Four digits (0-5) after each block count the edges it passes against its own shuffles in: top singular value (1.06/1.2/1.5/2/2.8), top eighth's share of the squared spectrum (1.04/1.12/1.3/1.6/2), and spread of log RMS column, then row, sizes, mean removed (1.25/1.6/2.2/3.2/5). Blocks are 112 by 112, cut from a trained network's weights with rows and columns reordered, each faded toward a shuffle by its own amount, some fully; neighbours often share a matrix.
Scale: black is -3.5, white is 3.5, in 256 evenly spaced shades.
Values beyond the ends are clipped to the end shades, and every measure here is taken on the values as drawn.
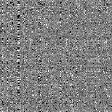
3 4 3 2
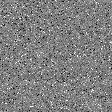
0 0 0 0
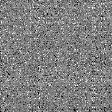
3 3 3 1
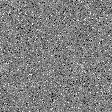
0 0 0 0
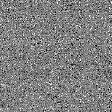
2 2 2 0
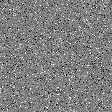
0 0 0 0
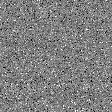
0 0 0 0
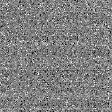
3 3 3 1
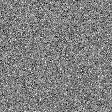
2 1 0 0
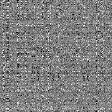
3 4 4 2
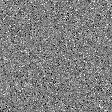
0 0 0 0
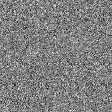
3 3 0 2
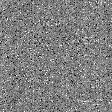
2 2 0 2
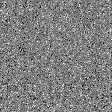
1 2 0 1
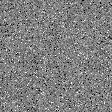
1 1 0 0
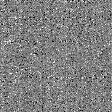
2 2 0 2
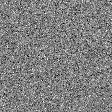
2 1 0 0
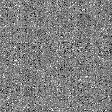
2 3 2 2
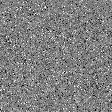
1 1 0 1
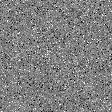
1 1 0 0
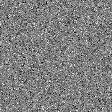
2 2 0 0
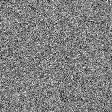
1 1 0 0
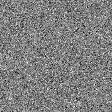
1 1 0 1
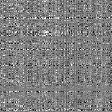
3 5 3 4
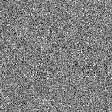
3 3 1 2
